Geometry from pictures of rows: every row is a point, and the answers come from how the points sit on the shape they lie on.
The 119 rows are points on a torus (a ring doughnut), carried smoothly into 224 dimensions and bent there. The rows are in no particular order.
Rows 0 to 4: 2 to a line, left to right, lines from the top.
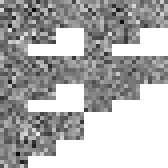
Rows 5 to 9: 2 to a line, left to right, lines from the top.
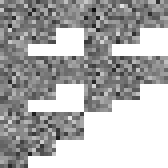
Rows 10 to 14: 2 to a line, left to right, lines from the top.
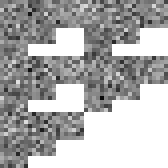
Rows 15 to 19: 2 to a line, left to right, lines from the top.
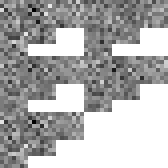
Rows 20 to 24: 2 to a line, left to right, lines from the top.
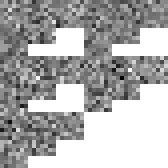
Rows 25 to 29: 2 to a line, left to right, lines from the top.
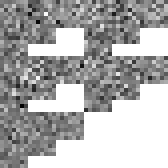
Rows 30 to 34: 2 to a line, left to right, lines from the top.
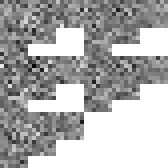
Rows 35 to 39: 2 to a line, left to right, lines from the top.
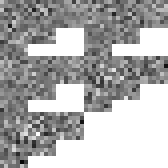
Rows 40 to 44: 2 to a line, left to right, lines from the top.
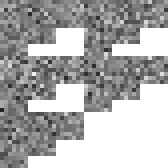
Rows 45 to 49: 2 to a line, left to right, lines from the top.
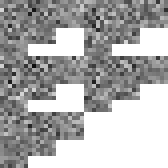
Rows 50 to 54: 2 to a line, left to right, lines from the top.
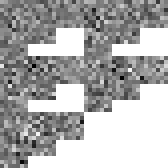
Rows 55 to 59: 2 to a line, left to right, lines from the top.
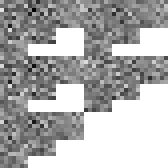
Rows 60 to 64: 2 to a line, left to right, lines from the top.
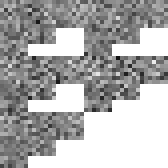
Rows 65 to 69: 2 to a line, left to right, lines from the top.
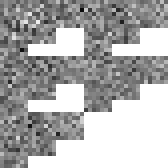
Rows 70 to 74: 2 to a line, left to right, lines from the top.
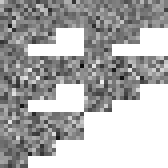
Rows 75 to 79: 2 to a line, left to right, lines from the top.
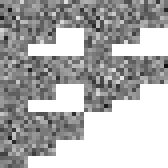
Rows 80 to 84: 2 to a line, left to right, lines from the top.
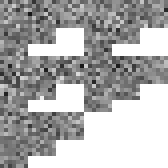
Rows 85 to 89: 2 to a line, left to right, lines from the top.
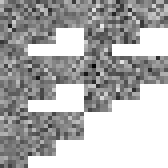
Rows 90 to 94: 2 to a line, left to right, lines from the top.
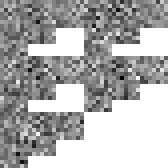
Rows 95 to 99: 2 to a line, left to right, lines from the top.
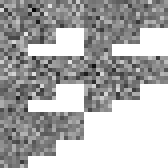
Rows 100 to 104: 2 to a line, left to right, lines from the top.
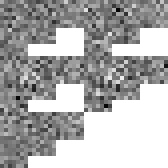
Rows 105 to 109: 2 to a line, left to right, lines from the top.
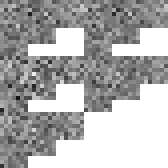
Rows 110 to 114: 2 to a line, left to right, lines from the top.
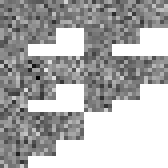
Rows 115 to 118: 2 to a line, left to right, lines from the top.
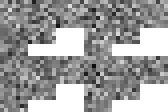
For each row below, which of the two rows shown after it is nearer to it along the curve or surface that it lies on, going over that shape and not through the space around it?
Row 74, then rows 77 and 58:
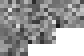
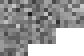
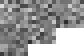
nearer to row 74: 58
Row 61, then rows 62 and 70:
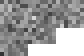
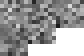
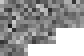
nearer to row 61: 62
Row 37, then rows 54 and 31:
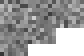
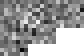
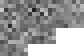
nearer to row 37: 54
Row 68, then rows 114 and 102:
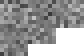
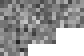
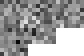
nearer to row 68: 114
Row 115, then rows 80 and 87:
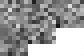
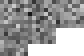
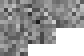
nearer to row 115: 87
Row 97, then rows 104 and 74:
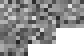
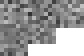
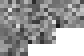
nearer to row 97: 74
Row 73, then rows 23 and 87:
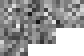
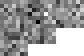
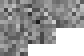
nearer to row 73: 23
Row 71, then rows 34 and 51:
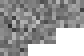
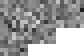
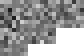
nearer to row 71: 34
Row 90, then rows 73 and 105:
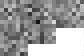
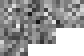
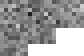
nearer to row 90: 105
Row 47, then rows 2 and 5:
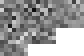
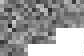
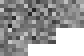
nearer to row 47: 2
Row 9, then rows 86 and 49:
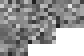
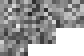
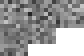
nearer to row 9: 86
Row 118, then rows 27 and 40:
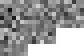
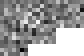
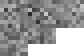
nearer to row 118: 27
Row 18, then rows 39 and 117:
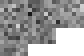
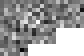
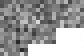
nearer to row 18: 117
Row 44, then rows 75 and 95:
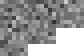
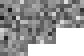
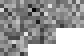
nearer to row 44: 75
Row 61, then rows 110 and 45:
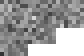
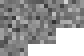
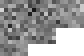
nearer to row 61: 110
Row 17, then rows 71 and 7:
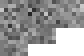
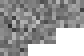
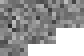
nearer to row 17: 7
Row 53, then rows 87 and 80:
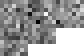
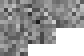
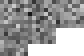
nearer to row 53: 80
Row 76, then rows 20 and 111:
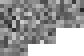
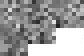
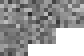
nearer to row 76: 111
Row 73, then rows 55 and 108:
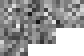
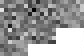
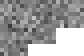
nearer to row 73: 55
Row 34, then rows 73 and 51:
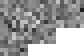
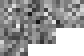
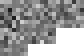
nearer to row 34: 51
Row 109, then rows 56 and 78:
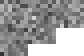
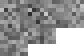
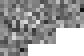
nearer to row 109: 78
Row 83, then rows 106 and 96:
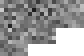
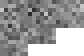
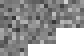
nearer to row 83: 106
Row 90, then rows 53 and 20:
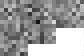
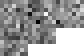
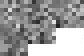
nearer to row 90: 20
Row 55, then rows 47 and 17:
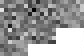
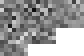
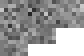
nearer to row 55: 17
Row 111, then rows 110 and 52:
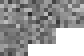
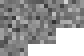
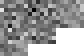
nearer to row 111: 52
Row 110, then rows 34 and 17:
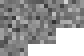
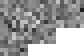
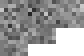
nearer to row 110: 34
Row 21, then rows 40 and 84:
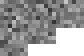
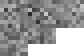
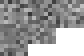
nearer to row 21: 40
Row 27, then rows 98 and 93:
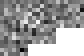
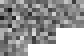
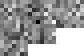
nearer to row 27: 98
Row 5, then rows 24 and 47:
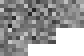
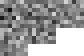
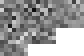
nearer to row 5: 24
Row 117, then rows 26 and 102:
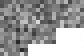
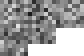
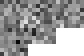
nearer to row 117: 102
